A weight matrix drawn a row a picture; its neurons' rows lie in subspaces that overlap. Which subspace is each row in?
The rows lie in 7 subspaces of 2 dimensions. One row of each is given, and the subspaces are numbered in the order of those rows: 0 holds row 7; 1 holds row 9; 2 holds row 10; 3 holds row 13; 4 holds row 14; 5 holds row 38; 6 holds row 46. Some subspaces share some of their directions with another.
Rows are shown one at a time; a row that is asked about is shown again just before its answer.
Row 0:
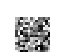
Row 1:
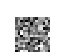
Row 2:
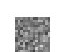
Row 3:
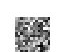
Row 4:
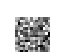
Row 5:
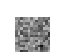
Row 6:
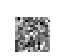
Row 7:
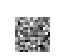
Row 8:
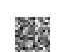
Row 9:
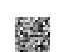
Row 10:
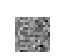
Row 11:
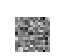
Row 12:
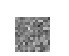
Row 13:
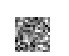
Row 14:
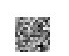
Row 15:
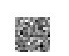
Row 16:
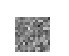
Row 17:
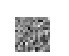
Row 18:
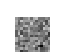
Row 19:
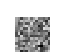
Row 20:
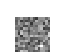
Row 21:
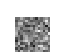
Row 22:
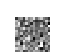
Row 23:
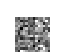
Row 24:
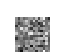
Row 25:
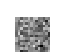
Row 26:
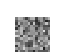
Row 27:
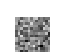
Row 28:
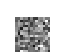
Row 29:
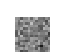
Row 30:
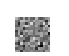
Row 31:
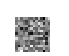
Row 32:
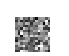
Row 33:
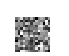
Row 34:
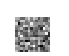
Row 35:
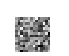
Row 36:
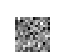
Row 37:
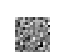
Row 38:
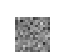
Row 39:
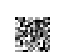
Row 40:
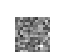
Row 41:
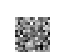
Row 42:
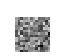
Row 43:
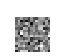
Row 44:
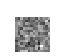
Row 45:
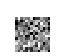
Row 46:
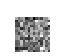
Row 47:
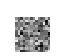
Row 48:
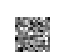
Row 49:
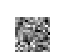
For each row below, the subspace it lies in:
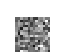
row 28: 2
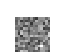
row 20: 3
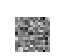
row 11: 1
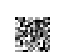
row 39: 6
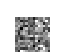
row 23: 2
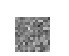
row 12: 4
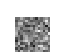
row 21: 3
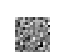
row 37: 6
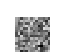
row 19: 4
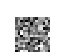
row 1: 3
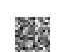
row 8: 2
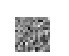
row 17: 4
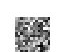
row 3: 4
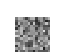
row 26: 2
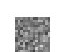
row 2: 4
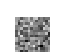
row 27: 0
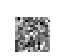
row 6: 5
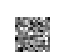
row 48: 1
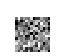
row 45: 5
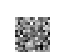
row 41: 2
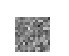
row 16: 4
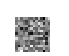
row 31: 1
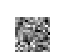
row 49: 3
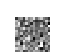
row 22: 6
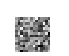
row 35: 1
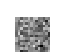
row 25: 2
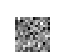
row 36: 5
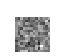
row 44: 5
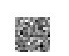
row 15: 3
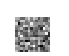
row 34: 0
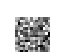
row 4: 0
